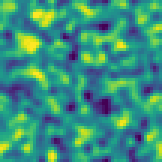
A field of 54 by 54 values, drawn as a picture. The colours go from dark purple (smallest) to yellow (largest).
No seam splits the table. The field is mottled with small blotches. The halves do not mirror each other. There is no overall slope. The top left is the ninth with the highest average. On average the colour sits 50% of the way up the scale.
